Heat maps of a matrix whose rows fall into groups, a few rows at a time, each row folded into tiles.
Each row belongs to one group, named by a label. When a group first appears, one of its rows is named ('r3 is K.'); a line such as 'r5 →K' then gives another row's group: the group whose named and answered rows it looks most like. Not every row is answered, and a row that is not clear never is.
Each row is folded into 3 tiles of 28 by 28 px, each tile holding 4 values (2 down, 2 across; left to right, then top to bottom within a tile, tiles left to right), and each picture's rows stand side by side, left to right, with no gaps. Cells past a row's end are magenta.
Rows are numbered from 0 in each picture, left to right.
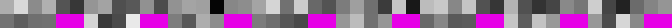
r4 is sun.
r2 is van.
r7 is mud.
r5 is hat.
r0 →hat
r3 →hat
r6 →mud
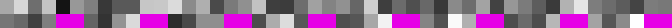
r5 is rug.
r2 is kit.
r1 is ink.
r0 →hat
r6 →ink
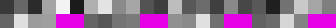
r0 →sun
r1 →hat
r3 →rug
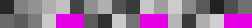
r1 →van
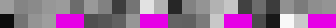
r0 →kit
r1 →ink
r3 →rug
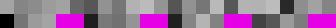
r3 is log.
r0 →kit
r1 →kit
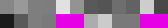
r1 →sun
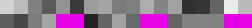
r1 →kit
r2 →ink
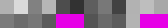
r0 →hat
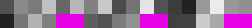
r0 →kit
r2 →rug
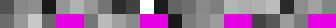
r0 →van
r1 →sun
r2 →kit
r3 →log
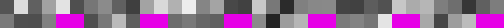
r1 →van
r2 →hat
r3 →mud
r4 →ink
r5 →mud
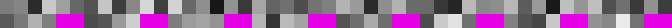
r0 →log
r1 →log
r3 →mud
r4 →log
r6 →ink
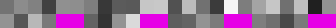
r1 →ink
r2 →van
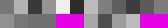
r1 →mud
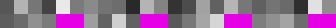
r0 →van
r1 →van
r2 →rug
